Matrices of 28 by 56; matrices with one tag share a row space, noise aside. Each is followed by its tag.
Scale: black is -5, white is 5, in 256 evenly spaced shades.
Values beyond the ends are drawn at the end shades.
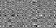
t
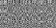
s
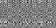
s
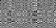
t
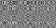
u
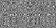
u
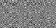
u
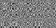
u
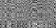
t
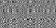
u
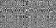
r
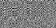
u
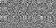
s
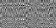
r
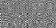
s
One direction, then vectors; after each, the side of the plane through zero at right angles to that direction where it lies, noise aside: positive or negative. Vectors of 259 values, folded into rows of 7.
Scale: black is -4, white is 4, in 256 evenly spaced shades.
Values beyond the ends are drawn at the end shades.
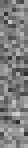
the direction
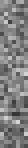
negative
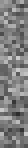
negative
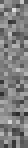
negative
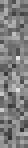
negative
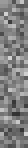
negative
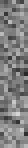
positive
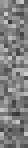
negative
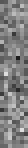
positive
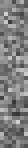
negative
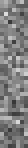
negative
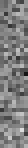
positive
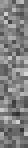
negative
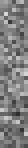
negative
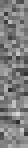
positive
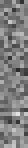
positive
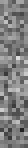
negative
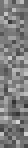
negative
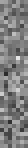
negative
